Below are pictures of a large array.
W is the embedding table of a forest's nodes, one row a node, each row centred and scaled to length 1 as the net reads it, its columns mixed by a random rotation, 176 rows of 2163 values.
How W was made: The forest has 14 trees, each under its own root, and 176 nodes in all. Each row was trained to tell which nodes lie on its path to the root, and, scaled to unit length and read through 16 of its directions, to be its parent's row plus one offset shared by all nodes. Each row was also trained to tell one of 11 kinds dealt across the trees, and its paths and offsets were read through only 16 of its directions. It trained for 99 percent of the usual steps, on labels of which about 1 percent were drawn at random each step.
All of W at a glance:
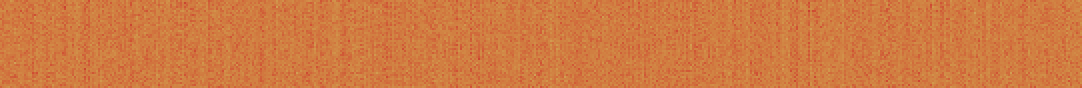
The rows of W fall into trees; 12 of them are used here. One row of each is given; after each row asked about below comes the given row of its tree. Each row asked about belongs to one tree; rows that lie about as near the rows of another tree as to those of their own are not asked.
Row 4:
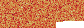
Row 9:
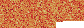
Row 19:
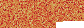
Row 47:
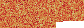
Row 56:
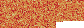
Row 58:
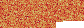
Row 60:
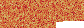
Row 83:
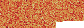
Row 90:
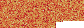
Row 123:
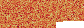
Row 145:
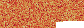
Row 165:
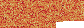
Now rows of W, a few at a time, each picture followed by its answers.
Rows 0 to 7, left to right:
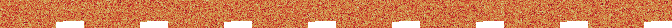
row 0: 83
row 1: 90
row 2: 83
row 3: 56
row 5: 165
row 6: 90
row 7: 9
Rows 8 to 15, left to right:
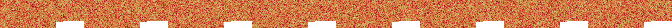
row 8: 145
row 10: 123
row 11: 58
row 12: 9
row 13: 9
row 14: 90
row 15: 56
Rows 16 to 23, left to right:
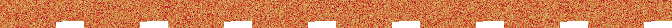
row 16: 90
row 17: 83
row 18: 145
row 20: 9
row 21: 145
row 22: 47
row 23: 47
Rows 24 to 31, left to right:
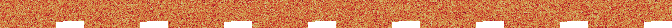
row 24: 145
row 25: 47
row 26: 90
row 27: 58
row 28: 83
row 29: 165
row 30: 4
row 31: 56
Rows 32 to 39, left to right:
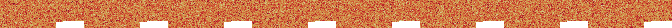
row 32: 9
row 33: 123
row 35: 58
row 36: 58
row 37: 83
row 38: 90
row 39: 9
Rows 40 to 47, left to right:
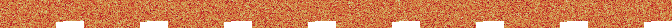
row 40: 4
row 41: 90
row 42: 47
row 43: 19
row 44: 58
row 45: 9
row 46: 165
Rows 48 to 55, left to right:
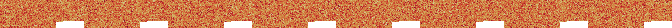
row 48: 56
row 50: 165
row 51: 9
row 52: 83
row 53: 58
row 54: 83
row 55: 56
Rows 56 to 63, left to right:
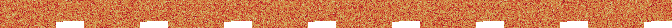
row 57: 90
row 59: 123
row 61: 58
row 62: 47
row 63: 4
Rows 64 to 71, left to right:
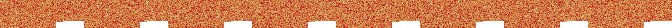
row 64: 60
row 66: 123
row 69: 9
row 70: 56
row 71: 9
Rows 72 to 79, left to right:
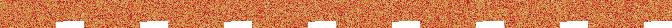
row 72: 47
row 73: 90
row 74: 60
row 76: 123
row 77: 56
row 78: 9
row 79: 165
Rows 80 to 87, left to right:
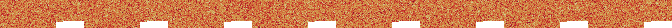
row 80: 56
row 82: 4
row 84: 47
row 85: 145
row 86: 9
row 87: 56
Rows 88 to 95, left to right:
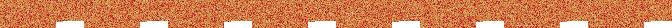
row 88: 145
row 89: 58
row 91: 90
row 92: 165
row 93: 9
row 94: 47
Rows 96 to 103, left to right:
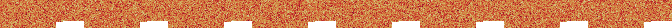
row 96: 90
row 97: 145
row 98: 58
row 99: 90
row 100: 83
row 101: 123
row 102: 145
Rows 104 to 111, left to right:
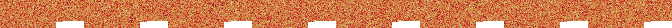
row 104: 83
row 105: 4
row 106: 90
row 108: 90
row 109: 145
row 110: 4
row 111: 47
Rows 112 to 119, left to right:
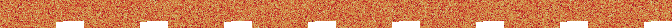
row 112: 47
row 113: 165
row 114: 47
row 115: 4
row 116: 145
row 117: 165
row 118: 47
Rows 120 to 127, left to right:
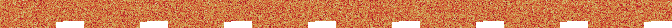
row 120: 60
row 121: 83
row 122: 47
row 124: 165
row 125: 60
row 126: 58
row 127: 58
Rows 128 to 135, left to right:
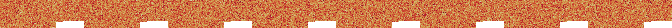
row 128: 83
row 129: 56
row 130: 83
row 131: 56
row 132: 60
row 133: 145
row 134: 58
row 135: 47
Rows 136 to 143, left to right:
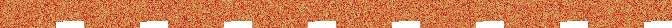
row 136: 90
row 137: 19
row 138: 56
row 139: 145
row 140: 123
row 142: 58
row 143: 90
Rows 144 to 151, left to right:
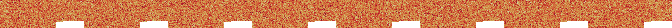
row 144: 56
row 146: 9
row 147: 60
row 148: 145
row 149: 9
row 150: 56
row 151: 56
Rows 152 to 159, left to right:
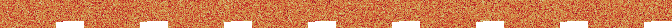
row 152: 47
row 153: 165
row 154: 19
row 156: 58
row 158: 83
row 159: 56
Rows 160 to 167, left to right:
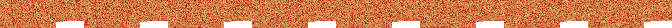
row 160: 47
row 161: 165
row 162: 47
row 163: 58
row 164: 56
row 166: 58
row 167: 9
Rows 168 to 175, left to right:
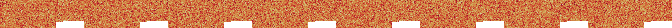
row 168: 58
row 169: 9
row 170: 123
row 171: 4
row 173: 90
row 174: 4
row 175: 83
